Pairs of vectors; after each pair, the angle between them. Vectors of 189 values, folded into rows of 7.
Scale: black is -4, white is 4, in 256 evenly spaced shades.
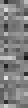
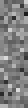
partly aligned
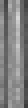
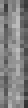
nearly parallel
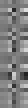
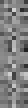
nearly opposite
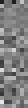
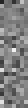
nearly parallel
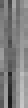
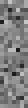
orthogonal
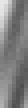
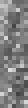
partly aligned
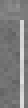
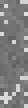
orthogonal
